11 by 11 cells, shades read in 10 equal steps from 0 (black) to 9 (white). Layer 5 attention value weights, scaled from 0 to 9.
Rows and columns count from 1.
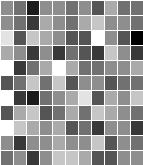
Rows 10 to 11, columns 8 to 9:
7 3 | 3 3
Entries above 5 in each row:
1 3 4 2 5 2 5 5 4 2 3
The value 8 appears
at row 3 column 1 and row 7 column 7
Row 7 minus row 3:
1 -1 -6 -2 0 3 5 -6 1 2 7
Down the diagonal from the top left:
5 4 7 5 9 3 8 7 5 5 5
